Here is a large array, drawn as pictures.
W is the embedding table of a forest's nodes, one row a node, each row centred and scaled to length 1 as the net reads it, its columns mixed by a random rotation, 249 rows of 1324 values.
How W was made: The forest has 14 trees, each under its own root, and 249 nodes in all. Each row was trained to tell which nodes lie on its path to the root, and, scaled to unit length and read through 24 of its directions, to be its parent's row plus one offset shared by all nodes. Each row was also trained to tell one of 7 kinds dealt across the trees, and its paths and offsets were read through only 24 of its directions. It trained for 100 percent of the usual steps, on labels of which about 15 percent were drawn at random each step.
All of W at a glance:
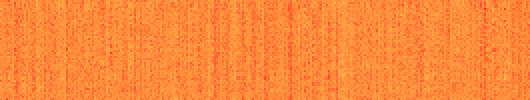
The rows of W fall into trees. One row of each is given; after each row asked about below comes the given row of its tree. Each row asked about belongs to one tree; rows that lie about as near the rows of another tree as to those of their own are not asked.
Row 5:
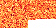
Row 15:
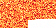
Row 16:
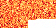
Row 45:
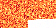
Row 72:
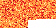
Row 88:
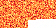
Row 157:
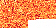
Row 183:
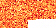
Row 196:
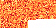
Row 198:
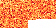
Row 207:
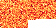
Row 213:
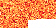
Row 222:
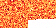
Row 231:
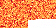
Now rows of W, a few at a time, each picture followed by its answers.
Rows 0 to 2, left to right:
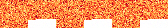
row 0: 183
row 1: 196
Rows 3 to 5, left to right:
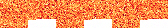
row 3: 72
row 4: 157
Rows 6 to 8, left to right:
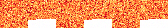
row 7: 16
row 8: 222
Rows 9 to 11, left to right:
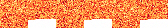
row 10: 196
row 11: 183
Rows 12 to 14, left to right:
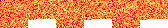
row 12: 157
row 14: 213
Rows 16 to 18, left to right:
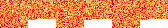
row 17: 88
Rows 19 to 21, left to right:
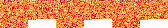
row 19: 222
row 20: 157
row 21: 213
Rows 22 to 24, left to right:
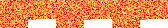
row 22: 157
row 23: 15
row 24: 15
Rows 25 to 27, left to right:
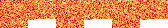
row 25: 157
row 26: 198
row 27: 16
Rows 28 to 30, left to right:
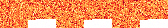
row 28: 16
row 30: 45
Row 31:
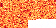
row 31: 231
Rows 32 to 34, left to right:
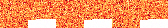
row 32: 213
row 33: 222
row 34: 196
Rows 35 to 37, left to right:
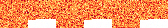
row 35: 45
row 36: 15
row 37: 196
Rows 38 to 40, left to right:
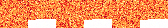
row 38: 231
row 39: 16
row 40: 198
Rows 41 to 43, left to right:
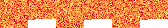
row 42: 16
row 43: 231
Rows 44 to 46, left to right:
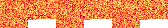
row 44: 157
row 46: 15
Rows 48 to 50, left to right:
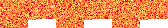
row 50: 88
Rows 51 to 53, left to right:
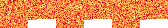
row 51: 222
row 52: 183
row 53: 15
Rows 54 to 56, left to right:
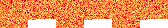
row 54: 45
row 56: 198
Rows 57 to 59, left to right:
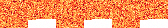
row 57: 88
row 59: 15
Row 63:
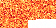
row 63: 198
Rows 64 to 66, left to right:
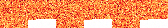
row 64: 72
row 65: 157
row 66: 45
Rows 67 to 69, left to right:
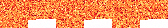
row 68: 157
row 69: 72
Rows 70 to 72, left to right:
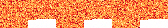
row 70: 222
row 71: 231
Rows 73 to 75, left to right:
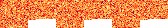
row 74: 88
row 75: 45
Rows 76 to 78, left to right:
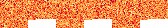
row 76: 198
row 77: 72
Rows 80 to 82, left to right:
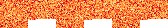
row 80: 231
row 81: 45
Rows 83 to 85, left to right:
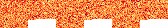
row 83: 157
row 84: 231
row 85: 196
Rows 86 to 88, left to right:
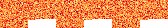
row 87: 222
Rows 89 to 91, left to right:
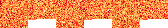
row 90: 231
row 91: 16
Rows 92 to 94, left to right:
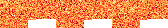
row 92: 15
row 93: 198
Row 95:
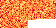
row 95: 16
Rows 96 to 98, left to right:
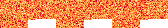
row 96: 16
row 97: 198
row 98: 231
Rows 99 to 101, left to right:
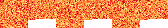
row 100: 72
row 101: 45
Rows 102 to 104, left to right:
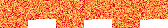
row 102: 157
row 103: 88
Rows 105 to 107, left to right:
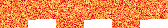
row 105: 88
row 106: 183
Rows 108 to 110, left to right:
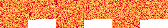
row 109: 231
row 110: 231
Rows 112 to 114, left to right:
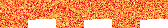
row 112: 207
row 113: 72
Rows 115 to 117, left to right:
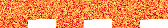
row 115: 213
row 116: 222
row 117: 15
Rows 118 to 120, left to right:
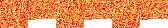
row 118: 213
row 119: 5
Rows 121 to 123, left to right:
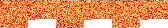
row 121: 213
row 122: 16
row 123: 88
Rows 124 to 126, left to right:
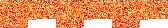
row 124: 222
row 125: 213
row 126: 222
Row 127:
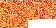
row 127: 88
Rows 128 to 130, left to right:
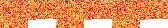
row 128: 72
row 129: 196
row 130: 72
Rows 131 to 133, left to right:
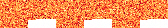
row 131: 15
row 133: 231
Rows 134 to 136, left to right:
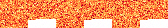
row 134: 207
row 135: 213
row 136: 88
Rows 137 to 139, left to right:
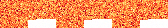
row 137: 45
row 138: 231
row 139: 213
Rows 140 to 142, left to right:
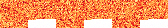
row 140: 72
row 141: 213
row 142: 213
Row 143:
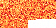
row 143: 15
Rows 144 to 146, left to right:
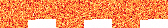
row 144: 16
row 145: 157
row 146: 157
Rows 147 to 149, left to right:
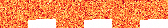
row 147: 196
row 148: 231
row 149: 45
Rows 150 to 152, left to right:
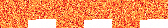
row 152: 16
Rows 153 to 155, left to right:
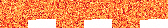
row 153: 213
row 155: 45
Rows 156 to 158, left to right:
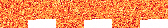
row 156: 45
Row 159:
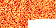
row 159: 213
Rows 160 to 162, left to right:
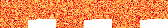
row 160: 222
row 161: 222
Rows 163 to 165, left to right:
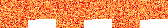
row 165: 222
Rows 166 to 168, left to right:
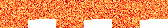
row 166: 207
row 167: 196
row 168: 45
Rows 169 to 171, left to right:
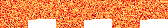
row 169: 88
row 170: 157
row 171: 15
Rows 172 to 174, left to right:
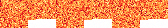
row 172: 213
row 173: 231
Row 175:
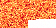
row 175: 213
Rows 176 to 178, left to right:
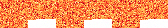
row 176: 45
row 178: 222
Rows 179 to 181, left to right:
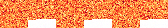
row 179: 88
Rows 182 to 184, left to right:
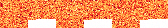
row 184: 45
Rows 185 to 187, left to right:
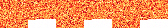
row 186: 231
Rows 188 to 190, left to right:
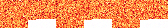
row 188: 88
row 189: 231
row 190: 222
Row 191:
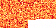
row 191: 231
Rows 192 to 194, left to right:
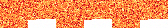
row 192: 45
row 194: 198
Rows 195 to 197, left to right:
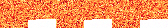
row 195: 198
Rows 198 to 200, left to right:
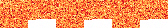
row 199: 231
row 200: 222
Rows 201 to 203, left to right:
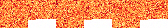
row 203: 72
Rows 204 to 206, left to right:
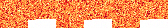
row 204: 157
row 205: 16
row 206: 88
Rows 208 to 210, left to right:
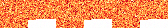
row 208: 198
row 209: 16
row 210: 88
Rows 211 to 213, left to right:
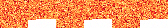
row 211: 88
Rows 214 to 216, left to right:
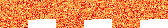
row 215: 213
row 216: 222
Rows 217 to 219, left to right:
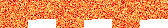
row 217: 88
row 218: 45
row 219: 16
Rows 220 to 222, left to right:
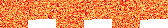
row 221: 231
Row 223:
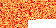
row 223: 231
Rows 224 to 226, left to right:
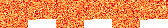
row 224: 88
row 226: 88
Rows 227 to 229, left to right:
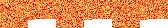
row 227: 15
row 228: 88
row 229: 222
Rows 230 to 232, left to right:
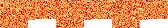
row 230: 15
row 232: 45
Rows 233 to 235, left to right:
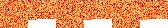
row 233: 222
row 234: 45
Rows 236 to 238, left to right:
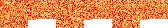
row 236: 213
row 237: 45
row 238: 196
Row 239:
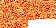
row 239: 157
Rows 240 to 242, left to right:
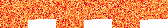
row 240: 196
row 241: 16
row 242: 45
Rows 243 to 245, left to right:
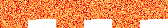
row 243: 88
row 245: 198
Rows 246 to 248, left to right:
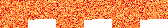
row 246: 15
